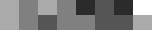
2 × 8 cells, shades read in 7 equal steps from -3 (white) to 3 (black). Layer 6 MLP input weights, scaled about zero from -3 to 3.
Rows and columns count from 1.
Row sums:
0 1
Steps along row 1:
up down up up down up down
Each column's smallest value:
-1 0 -1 0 0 1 1 -3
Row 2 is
-1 0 1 0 0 1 1 -1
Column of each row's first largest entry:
5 3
